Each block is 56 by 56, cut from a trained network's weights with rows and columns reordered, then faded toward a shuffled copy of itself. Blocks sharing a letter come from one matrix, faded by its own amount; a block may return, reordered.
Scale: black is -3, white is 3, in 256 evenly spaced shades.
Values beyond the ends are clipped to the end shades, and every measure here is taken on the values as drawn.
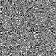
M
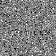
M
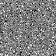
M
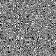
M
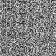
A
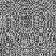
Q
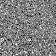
M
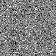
M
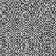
Q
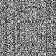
A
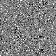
M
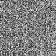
A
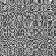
Q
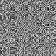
Q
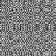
Q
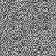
Q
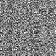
A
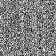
A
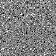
M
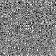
M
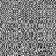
Q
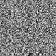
A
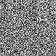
A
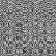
Q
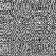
Q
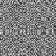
Q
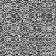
Q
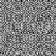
Q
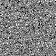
M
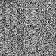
A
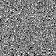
M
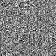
A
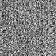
A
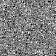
M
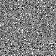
M
